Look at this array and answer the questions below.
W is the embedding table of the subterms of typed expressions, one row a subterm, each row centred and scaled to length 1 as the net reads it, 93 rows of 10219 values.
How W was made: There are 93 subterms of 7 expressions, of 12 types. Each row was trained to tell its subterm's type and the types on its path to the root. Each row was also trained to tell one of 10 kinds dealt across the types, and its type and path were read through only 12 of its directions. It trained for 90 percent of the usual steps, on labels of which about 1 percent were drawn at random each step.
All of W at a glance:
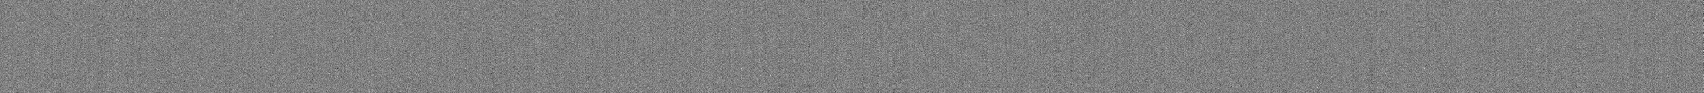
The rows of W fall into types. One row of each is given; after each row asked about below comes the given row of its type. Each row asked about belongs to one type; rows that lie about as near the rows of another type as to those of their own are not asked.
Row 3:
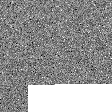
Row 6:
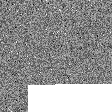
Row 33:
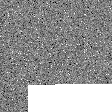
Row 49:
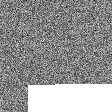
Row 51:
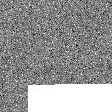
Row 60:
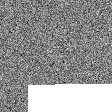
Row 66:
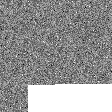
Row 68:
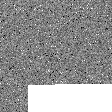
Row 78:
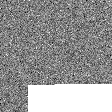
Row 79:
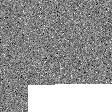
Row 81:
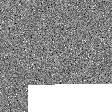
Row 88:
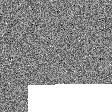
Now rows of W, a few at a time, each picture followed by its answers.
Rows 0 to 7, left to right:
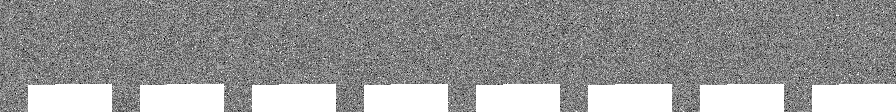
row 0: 60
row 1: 88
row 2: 79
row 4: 81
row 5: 6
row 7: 3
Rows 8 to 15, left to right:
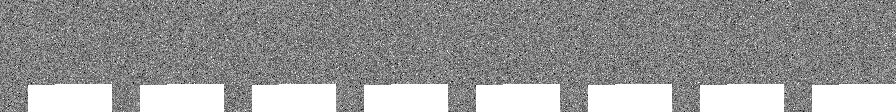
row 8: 79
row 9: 33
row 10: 68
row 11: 60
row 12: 68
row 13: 79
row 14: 79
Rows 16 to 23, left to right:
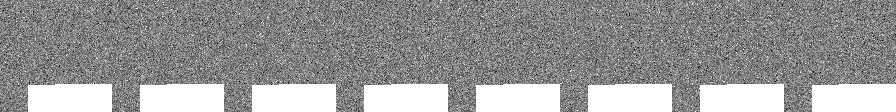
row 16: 88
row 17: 66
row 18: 6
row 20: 78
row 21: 60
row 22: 68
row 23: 3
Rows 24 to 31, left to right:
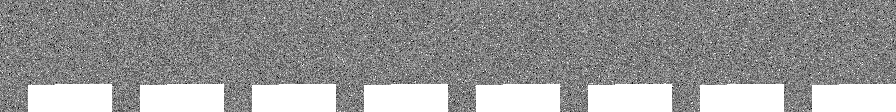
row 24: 33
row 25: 60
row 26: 6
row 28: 68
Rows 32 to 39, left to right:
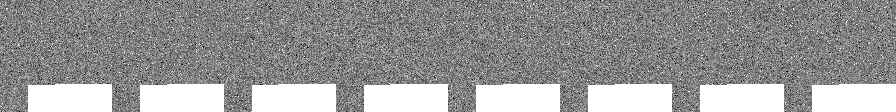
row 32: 78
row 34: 33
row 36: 6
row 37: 3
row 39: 78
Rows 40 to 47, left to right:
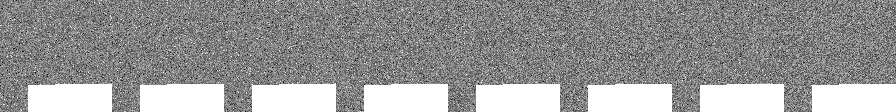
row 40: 33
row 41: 66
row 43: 88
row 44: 3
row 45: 78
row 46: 3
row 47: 81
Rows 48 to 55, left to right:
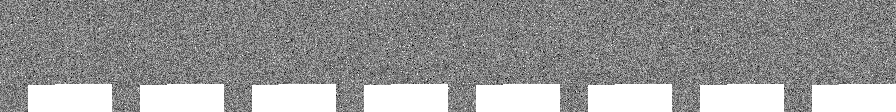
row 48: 33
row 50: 81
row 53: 3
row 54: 78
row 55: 66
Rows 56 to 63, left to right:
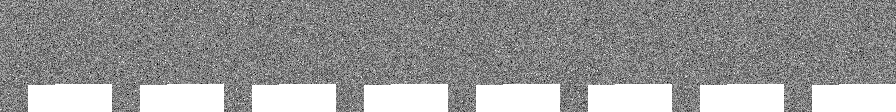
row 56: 68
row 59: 33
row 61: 6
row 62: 66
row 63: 60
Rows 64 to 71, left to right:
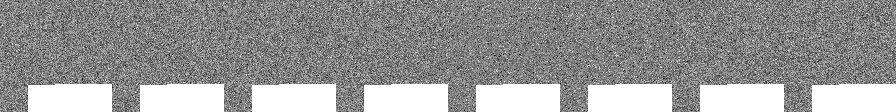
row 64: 49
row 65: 88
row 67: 81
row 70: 33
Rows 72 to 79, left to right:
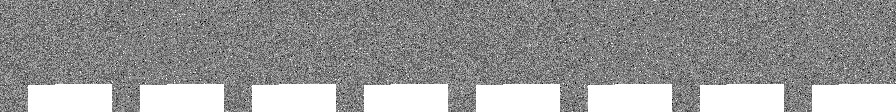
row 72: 88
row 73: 78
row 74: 33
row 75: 81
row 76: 60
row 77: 88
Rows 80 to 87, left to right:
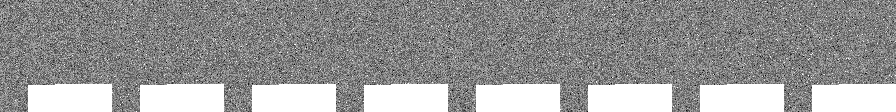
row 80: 49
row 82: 68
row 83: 88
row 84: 66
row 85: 81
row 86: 66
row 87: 6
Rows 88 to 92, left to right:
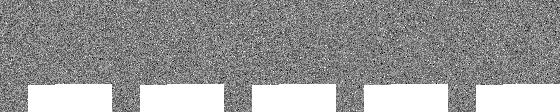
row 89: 60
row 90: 3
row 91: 66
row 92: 60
